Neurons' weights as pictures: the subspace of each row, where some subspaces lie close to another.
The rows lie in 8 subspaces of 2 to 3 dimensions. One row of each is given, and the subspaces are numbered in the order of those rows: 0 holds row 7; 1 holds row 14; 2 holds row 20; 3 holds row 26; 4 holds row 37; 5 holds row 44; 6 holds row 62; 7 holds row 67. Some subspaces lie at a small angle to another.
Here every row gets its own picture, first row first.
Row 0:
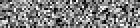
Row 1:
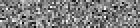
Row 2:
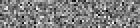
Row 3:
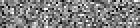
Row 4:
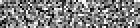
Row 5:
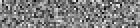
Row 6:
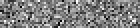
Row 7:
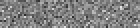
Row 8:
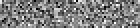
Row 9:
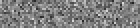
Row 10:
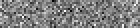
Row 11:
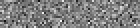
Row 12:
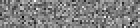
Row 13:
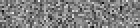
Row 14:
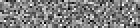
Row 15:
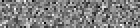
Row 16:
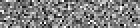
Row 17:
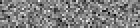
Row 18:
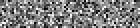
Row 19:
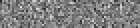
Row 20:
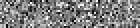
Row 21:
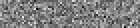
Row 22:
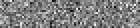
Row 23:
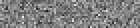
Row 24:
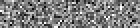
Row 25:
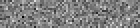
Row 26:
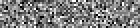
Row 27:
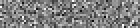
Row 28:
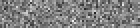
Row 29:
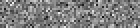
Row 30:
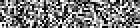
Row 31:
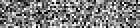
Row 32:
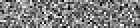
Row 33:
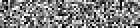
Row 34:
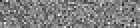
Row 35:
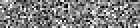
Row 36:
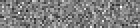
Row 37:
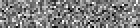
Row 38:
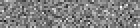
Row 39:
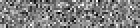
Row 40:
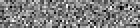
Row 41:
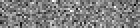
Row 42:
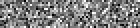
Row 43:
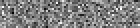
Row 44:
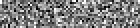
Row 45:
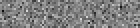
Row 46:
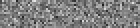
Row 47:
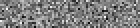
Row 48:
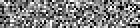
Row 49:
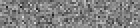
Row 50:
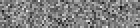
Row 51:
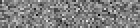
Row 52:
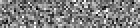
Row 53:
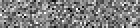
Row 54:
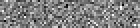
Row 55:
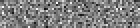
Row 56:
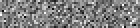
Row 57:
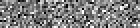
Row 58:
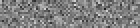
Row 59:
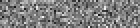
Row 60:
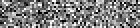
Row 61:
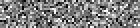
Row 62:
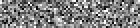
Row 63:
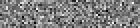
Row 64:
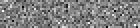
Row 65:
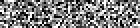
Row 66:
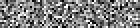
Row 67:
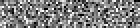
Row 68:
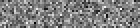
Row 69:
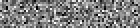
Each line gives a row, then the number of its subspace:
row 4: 7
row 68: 6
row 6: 1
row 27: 4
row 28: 2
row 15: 6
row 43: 7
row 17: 5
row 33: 2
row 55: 7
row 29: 2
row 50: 5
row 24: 1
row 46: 6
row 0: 5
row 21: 0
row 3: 7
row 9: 6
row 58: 6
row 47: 4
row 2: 3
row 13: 5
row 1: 4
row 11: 1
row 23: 3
